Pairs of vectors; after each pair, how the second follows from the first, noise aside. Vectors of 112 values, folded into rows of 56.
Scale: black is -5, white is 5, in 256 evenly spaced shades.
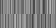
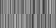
copied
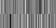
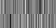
copied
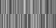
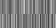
shuffled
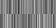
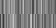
shuffled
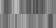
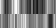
scaled up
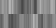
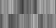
copied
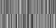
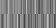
shuffled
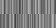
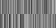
shuffled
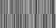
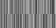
copied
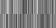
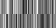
scaled up
